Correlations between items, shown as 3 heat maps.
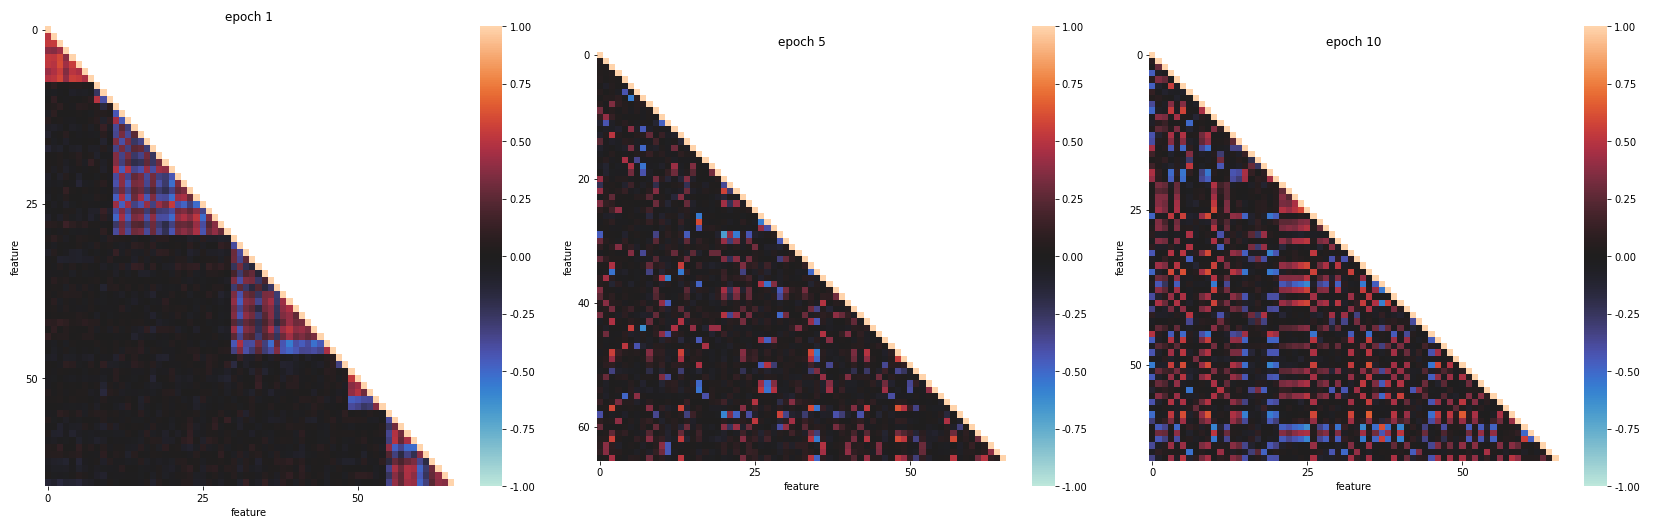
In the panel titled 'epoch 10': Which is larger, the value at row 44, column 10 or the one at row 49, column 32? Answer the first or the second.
the first
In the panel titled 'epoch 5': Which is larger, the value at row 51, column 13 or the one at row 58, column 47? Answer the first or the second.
the second
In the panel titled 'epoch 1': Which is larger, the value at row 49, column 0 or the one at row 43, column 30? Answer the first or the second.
the second
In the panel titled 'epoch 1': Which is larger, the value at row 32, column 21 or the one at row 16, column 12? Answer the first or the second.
the first
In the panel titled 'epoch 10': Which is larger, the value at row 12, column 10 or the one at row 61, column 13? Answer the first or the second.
the first
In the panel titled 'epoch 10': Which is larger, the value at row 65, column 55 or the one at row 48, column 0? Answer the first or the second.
the first
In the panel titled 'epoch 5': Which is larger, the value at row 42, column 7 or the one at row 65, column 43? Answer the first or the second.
the second
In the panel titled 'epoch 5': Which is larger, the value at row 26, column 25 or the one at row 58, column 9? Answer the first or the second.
the first
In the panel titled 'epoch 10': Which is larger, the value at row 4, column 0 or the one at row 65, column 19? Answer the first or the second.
the first
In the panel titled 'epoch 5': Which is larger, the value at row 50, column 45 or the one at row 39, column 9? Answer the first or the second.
the second
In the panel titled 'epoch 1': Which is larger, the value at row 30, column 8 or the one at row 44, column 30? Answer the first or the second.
the second
